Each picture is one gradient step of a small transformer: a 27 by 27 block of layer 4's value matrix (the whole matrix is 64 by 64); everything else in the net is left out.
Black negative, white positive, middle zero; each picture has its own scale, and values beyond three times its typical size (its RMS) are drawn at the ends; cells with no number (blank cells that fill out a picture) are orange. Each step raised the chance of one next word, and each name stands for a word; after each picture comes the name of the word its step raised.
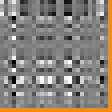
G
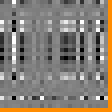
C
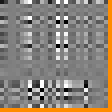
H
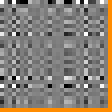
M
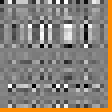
H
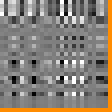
G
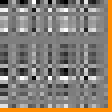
M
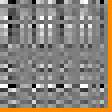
H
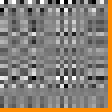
M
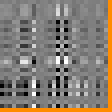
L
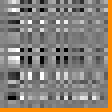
C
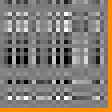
C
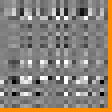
G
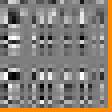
L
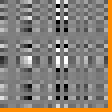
L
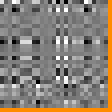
M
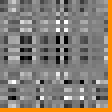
C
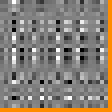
C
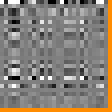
M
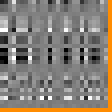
C
